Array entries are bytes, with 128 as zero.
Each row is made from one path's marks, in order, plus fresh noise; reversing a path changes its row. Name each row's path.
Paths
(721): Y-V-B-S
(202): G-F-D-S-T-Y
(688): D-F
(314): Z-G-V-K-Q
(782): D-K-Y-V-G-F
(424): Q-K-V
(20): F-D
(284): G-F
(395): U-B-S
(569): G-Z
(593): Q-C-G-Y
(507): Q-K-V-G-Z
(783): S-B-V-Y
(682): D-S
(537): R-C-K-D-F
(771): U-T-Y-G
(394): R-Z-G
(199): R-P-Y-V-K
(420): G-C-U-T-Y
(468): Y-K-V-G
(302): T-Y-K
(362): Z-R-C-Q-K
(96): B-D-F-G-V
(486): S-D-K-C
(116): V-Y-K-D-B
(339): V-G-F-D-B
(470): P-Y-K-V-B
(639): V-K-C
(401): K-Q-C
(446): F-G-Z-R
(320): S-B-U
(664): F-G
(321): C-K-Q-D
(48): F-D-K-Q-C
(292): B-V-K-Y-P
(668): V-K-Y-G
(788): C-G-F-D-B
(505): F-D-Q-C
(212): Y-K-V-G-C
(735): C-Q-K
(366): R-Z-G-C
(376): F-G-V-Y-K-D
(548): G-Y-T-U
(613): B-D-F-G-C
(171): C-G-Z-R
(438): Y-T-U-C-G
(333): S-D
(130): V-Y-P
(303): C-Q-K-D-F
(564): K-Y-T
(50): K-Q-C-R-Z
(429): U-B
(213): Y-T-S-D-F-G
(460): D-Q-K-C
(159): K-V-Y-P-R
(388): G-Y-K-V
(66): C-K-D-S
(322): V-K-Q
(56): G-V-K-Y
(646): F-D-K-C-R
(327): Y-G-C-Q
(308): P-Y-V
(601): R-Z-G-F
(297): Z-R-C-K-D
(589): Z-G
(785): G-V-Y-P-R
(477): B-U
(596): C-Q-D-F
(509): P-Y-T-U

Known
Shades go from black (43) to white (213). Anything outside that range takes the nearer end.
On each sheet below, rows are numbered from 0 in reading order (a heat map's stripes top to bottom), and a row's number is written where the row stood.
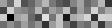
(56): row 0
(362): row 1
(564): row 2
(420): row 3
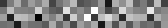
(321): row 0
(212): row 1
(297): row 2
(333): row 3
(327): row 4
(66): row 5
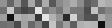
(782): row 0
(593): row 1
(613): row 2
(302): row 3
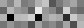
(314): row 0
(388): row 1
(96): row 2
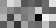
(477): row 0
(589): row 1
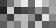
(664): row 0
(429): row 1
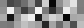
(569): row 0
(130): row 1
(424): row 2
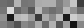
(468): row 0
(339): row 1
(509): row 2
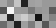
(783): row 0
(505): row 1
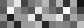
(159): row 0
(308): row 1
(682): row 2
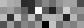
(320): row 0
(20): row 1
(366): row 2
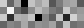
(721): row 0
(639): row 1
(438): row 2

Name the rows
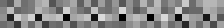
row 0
(303)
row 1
(548)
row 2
(376)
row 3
(202)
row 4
(507)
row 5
(322)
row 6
(470)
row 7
(460)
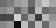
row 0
(735)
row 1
(788)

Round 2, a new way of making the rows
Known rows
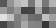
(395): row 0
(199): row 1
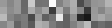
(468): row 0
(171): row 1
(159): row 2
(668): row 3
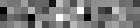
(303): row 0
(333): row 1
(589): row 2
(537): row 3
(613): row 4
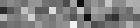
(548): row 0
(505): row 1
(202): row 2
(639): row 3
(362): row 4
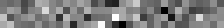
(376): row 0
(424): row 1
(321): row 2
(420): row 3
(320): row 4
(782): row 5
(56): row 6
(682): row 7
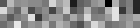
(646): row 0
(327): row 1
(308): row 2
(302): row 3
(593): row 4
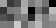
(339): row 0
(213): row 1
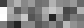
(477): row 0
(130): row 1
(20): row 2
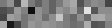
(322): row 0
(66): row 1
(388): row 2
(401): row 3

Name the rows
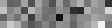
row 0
(446)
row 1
(486)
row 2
(297)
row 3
(771)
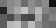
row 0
(735)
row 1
(96)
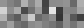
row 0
(212)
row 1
(509)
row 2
(596)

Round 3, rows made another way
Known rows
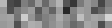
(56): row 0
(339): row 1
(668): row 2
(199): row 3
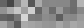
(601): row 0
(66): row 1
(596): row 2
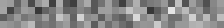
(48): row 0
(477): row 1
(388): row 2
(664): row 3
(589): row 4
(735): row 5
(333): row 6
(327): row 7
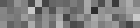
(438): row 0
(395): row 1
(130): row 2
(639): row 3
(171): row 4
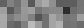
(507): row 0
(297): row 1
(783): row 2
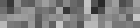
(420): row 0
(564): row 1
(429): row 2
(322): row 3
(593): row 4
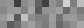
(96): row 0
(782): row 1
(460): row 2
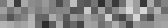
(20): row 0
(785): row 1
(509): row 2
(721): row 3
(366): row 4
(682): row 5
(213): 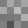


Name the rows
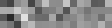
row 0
(394)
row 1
(362)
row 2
(505)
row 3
(284)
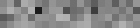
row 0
(688)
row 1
(401)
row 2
(424)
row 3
(212)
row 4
(788)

